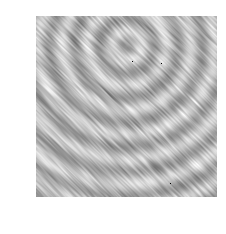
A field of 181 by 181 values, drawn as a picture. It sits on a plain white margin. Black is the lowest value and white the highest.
Average level on the scale: 70%. Odd rows or columns: none. Rings: centred on the top middle. Lone odd cells: 3, each lower than its neighbours. Slope: none.
